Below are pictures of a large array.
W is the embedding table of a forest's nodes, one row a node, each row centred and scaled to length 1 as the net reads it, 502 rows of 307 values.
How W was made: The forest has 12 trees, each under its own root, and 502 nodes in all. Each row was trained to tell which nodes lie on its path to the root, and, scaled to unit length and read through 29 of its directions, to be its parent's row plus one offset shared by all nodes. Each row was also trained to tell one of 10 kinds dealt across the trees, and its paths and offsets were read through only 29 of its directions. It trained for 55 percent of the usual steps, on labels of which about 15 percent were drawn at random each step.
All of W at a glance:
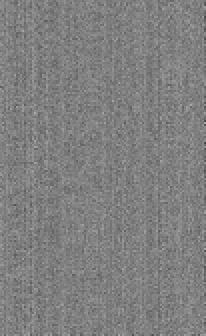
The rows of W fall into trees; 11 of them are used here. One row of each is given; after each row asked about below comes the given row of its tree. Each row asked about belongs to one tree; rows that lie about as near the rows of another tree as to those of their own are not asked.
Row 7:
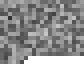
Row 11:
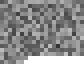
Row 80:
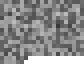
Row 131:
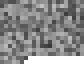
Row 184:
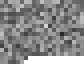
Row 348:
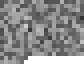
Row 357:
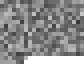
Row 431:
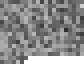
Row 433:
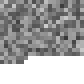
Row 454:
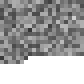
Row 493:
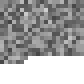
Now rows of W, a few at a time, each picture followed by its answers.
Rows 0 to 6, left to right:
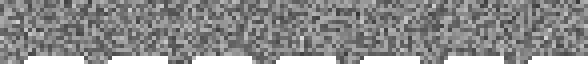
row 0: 7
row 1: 493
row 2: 184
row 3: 357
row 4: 454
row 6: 348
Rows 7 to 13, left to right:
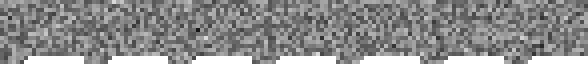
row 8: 493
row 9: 7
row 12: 11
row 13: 357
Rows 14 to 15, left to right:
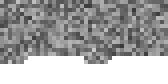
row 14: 131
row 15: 357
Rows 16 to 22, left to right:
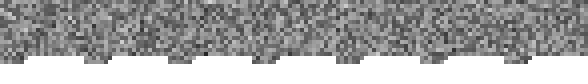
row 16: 357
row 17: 433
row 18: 357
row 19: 454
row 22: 184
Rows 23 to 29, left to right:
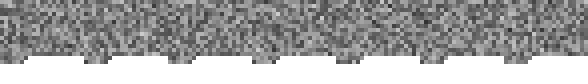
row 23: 11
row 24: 493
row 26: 131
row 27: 431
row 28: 493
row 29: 348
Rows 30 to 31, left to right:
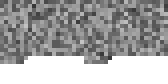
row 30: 357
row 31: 184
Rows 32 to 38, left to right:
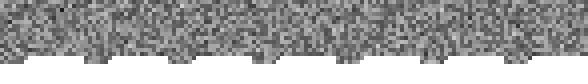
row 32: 184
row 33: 357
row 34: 454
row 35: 348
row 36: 431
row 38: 493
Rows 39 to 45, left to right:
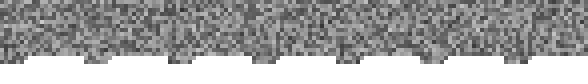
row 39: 184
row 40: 131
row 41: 493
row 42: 357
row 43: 493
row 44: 348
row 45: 357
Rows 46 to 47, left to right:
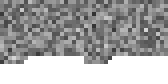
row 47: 433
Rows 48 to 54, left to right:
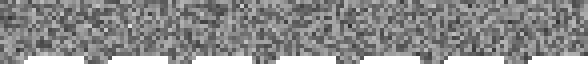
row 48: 131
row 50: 7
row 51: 184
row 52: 493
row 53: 348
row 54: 493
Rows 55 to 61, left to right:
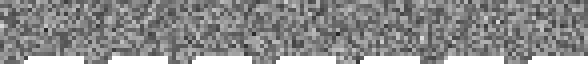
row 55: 433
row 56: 433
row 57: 493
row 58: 131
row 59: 348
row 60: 431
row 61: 11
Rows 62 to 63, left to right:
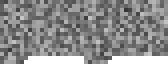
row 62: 493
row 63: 184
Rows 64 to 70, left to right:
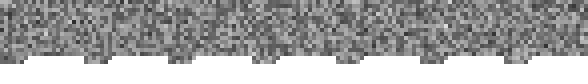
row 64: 431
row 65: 348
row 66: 431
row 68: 131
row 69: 493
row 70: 7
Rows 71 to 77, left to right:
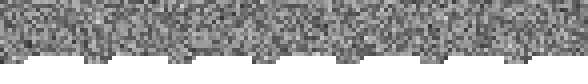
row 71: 493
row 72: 348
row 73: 11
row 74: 493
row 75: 493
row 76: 433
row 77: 348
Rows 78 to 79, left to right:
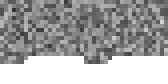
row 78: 493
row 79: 431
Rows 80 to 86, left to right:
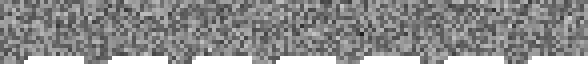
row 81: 184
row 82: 357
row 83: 11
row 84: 131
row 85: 7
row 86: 433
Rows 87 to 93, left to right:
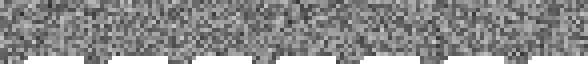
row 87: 454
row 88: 431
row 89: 433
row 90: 454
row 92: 493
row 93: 357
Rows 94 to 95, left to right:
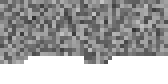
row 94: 11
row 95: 348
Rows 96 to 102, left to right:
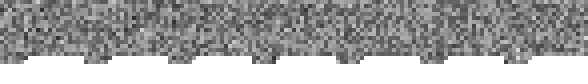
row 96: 454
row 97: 11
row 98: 357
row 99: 357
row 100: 11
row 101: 357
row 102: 7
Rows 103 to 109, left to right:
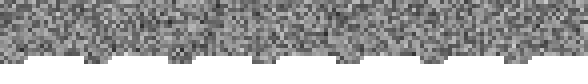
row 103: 131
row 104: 431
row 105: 357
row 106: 493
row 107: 131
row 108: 357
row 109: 348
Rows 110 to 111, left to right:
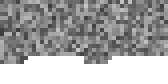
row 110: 493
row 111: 433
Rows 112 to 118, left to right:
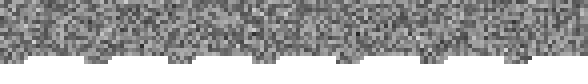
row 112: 348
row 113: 357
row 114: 348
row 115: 348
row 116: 11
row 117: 131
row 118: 184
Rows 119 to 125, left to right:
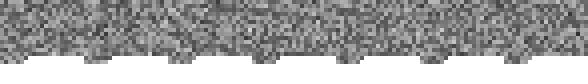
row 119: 7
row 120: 11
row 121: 348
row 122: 11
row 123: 11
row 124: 357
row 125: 11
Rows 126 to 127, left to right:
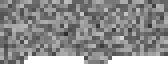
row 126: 184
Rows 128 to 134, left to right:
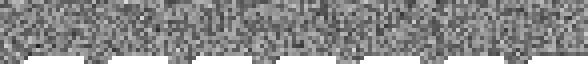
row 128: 348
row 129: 184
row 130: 357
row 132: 11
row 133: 433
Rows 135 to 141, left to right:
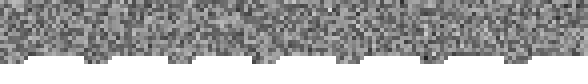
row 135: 7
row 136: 433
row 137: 348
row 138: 7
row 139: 493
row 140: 11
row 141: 11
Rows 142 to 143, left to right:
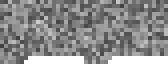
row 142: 184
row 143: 131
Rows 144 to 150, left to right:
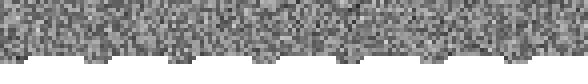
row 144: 11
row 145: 348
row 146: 184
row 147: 7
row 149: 348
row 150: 348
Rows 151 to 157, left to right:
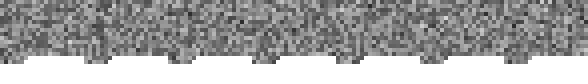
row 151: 131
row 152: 433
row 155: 348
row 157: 433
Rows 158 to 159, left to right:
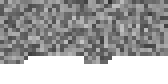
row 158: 493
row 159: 433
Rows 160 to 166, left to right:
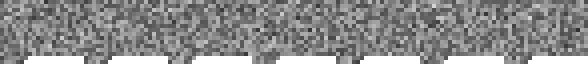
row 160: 357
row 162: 348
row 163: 433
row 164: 493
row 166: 433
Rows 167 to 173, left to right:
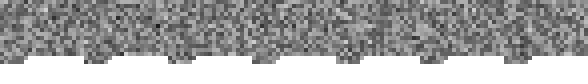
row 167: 431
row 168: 493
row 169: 454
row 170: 433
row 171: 357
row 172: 431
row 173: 493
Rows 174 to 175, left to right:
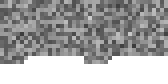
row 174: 11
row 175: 7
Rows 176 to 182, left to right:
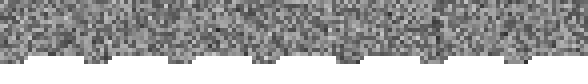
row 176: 433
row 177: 431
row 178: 131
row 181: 433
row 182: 131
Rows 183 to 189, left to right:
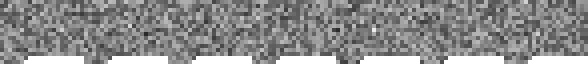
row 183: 131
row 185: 348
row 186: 357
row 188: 131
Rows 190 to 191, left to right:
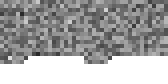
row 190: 454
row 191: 493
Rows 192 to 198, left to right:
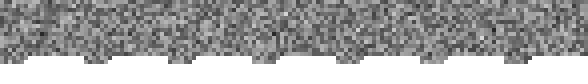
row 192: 454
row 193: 454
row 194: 7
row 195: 348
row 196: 357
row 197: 348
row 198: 493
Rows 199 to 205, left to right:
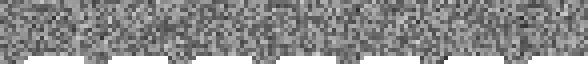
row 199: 184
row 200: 433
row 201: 454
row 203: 433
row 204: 493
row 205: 131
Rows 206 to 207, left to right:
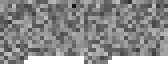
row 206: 184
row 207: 11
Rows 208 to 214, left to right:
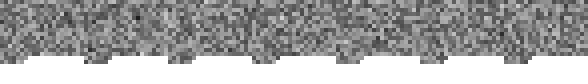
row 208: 11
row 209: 184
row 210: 431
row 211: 454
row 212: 131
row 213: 433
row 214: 433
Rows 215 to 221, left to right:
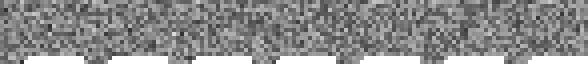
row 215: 493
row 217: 11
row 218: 131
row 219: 433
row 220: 11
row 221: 433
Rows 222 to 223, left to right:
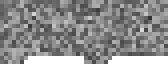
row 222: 348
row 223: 357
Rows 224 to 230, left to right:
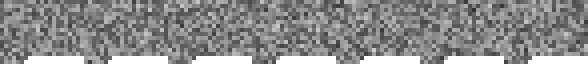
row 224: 11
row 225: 433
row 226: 184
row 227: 357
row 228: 348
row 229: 357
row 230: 431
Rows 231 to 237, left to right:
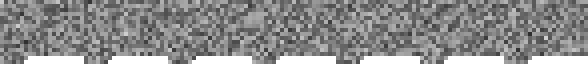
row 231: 184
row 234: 357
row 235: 493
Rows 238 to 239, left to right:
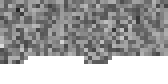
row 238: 493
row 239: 184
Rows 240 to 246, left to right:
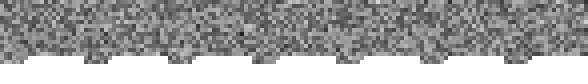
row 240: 348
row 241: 493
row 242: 348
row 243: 433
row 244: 131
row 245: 131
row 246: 493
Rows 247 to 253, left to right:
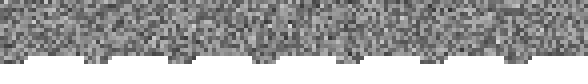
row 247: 433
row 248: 348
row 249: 493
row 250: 433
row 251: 433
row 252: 433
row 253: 11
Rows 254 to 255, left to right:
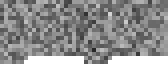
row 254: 431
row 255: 493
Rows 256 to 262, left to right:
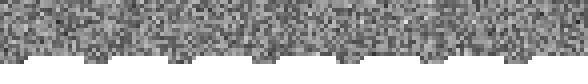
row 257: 357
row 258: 184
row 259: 357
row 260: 454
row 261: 348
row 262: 431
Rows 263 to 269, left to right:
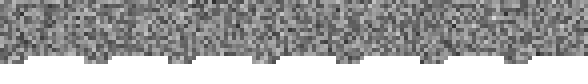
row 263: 493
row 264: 348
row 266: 493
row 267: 431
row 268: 493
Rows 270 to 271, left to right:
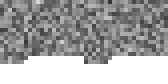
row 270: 454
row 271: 431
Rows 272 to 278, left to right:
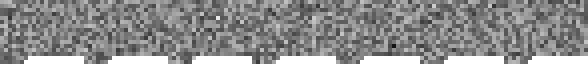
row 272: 431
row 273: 184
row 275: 454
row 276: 357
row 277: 184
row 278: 348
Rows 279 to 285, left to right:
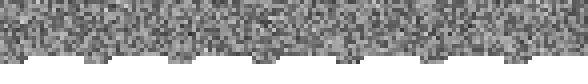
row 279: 433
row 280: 493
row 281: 348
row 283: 431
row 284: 11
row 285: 131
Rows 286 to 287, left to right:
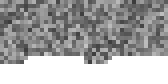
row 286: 131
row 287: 454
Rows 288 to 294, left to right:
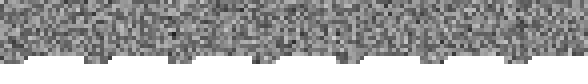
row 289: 433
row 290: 348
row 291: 454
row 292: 348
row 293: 493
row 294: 433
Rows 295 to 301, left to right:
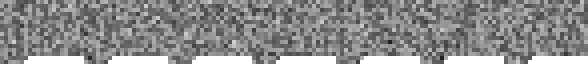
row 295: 433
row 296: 131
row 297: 357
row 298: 454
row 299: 357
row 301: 348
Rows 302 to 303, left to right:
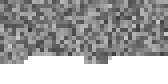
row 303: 357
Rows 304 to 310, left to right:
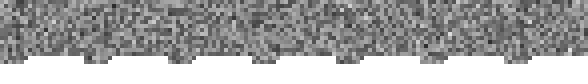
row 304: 433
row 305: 7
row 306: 11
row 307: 131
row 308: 431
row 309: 433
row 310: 433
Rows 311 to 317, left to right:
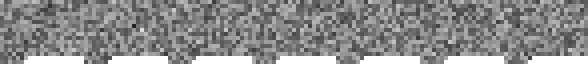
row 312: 493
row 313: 357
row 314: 433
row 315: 131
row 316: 357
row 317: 433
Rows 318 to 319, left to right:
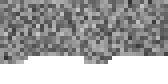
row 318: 11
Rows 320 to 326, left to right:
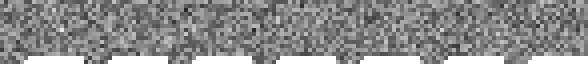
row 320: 131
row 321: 493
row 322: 493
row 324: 357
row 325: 357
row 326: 433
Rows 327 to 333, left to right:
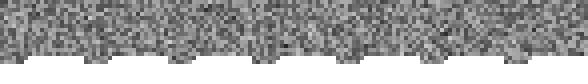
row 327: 357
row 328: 493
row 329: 184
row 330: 493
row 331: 357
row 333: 131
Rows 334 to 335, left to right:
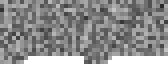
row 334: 11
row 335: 431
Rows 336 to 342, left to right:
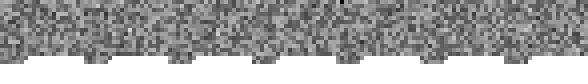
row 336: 184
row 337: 454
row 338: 433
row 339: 431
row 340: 184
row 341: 357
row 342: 357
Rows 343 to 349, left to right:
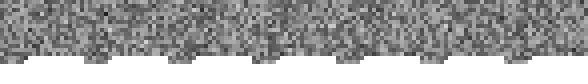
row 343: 454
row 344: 493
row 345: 357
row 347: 357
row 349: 11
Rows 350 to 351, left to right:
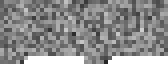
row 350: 357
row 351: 357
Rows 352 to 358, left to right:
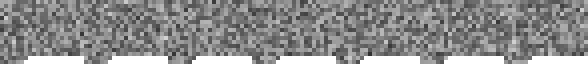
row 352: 431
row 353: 184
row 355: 454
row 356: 7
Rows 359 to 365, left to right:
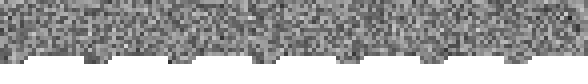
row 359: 7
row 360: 431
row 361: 493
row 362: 131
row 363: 357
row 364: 357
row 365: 184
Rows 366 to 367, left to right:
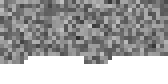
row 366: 348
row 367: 431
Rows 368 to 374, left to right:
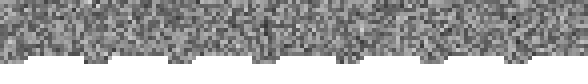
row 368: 348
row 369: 431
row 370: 131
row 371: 433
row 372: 454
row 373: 348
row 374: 348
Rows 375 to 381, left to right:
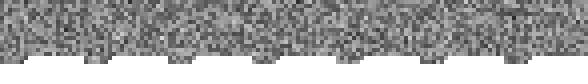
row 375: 431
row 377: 348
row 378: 357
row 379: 11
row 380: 431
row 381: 431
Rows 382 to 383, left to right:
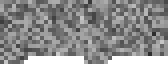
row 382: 184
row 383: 131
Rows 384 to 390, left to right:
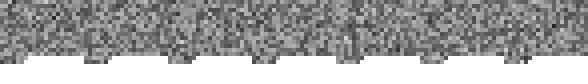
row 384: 431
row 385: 493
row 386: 184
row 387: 493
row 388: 433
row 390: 11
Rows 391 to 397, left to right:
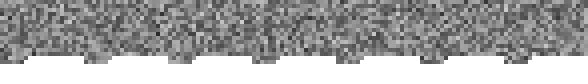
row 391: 7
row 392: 348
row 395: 131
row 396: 493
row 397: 184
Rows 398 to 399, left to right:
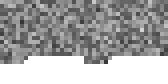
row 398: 348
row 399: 357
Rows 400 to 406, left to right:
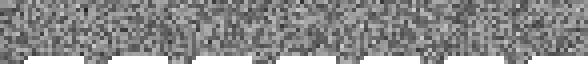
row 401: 493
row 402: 348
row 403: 433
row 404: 348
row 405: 357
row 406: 433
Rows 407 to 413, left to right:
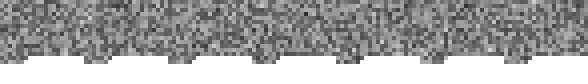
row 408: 7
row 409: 454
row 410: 11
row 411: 184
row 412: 357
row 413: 11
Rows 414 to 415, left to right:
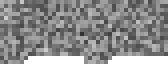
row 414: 7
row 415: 348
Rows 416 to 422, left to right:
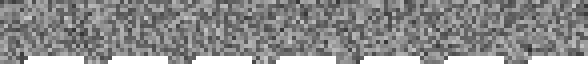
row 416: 433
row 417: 11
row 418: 433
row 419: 7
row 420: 357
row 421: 493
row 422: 131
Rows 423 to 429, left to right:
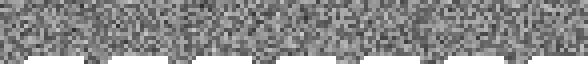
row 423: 348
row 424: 431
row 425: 7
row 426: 493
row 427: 348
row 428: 184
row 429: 348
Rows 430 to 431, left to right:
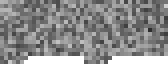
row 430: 348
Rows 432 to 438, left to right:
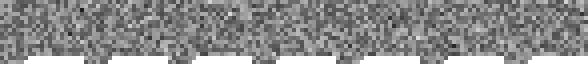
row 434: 184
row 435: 131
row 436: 11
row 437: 493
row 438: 348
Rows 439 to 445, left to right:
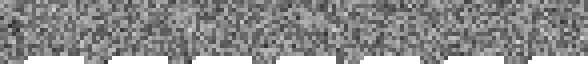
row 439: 433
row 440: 7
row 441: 357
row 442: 348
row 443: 7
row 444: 454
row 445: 184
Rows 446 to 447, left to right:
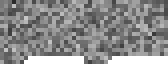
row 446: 433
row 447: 131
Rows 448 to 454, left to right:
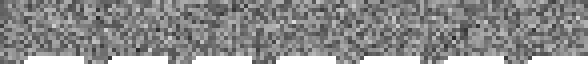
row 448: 131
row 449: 433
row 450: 7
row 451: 184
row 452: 348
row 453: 11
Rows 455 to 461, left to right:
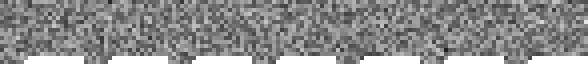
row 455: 131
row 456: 433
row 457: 184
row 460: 348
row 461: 493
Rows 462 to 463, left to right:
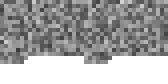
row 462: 131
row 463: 433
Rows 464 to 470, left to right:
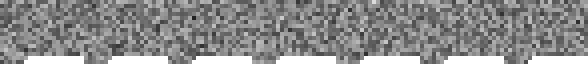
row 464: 131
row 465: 454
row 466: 357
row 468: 454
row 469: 431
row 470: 431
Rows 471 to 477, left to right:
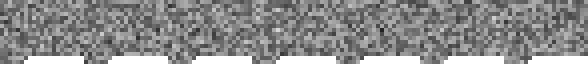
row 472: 493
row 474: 7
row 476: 357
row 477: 11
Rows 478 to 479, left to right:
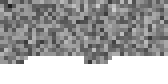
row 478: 357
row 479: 433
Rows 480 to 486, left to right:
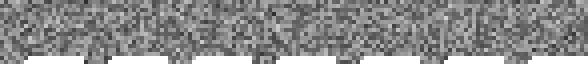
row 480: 348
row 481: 493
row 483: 493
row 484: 433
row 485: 433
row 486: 433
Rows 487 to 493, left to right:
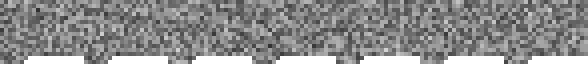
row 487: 357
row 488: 11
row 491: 454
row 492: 454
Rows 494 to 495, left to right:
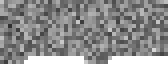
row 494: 433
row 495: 357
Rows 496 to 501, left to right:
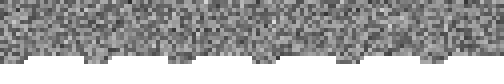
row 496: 493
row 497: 348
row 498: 454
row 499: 454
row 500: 433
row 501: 348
